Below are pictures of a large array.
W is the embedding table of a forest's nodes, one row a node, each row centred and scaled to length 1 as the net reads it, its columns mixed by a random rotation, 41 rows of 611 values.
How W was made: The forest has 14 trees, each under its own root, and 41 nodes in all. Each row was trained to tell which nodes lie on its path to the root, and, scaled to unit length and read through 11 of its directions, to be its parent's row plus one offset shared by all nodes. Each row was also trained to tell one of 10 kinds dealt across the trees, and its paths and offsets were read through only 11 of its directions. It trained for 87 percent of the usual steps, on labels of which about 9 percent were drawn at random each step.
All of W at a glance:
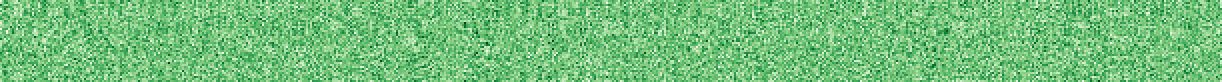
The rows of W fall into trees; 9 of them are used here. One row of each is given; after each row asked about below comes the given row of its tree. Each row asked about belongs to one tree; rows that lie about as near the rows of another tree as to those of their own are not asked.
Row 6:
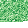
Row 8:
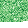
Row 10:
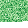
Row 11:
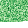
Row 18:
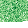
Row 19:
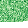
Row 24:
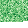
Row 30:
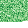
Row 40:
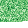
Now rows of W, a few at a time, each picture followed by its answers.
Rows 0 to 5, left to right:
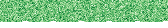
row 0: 10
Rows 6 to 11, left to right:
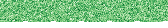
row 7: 30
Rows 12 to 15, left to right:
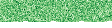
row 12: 11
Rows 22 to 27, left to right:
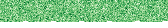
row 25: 24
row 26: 18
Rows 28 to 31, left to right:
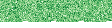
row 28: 18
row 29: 40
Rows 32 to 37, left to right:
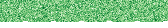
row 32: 24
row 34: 6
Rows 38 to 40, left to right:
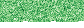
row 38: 8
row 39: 30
